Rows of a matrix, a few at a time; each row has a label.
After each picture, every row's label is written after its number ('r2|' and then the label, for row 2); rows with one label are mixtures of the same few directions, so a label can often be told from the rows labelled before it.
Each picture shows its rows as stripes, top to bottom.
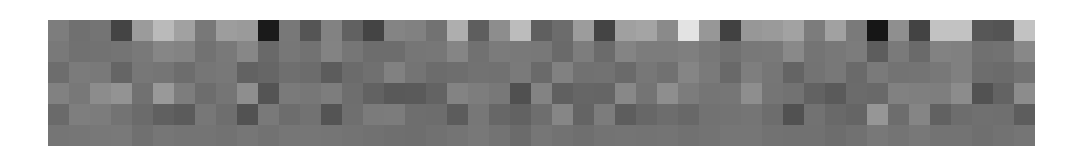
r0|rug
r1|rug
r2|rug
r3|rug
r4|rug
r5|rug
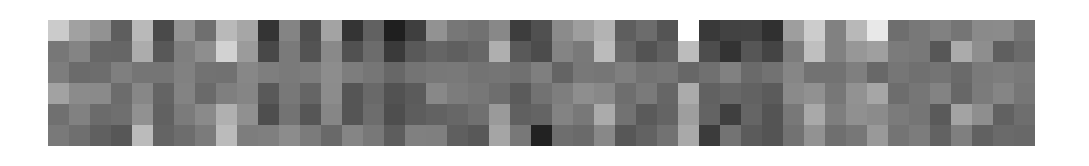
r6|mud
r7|mud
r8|rug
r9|mud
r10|mud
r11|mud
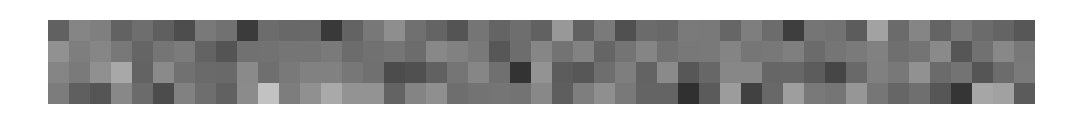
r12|rug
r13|mud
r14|rug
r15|rug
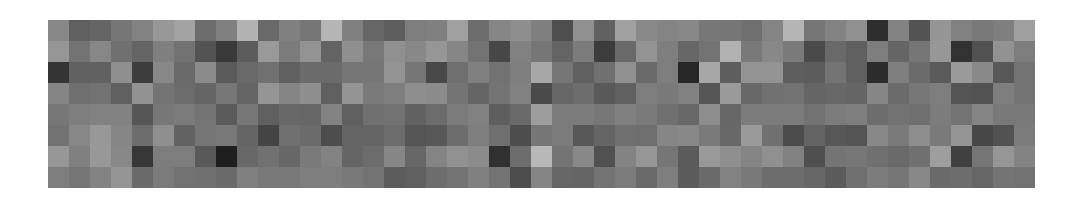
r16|rug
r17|mud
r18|mud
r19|mud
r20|mud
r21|rug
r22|mud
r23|rug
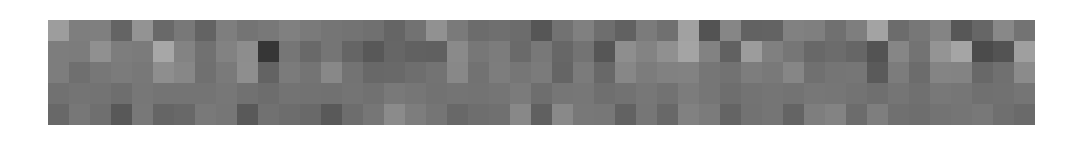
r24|mud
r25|rug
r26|rug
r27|rug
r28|rug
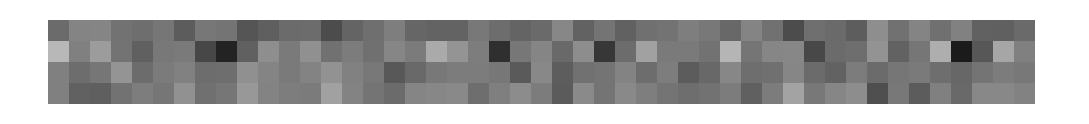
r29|rug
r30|mud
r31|rug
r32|rug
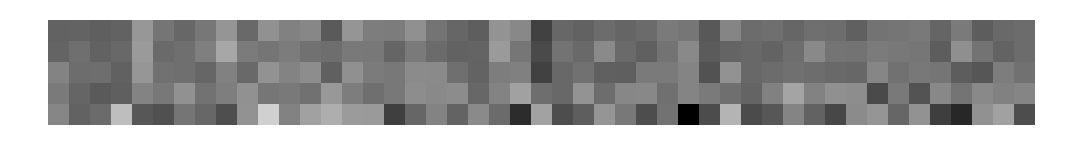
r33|mud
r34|mud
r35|mud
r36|rug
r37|rug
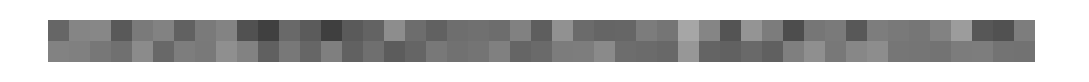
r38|rug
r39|mud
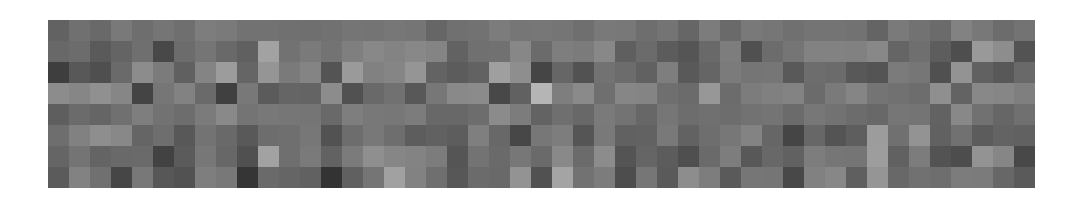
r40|mud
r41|rug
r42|mud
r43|mud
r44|mud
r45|rug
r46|rug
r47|rug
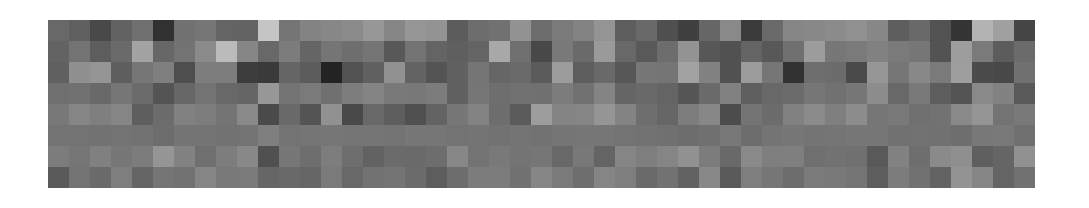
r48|rug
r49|mud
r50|rug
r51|rug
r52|mud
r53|rug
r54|rug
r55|mud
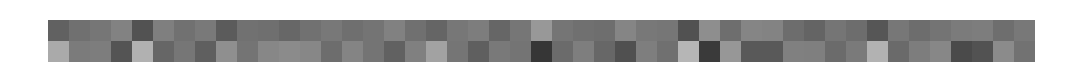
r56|mud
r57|mud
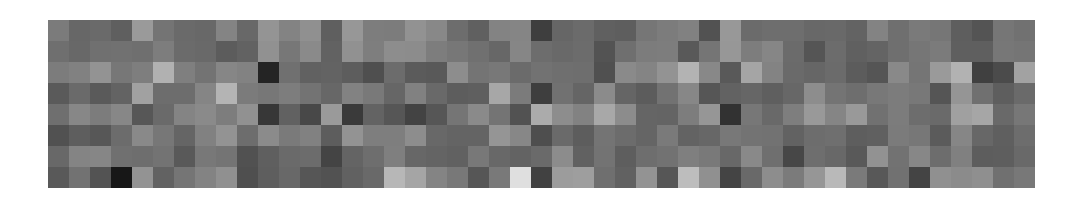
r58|mud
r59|mud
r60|rug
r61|mud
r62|mud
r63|mud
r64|rug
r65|rug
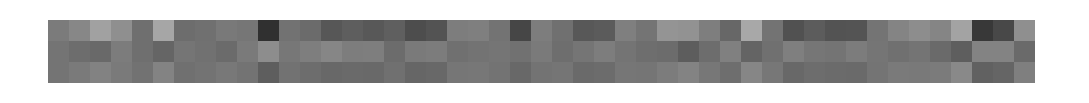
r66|rug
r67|rug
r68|rug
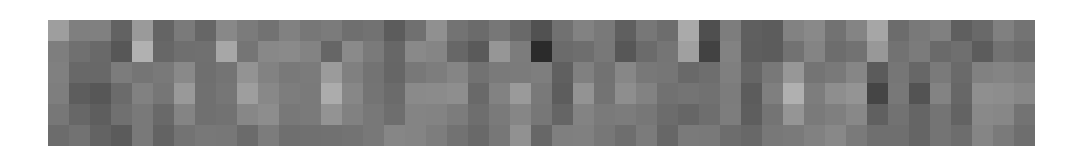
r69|mud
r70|mud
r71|rug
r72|rug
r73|rug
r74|rug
